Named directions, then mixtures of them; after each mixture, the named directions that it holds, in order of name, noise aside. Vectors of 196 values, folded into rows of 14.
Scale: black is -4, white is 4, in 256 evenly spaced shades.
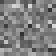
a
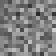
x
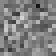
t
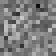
t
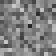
a, x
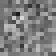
t, x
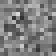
t, x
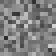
a, t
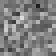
t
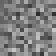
x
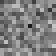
a, x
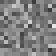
a, t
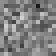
t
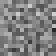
x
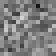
t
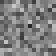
a, x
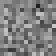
t, x
